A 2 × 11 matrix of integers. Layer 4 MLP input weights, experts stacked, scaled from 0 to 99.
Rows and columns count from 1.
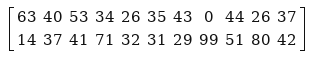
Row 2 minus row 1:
-49 -3 -12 37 6 -4 -14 99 7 54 5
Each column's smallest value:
14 37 41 34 26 31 29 0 44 26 37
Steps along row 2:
up up up down down down up down up down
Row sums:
401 527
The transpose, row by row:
63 14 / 40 37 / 53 41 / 34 71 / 26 32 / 35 31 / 43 29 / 0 99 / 44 51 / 26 80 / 37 42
